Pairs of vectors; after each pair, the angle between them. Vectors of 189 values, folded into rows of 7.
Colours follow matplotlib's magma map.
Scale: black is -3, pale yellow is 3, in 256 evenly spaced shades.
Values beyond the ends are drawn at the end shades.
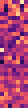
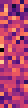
nearly opposite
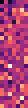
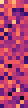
nearly opposite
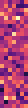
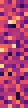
partly aligned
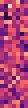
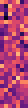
nearly parallel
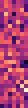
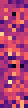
partly aligned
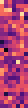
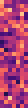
nearly parallel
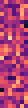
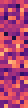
partly aligned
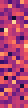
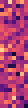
orthogonal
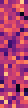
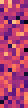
orthogonal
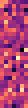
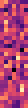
nearly parallel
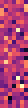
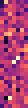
partly opposed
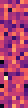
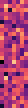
nearly parallel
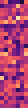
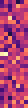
partly aligned
